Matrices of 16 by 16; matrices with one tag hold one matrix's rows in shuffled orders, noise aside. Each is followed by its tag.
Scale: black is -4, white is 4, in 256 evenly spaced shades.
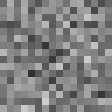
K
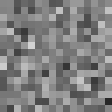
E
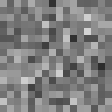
K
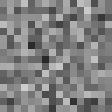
K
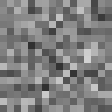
K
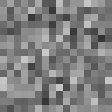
K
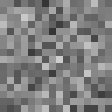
K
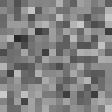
E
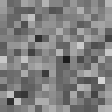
E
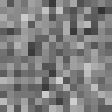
K
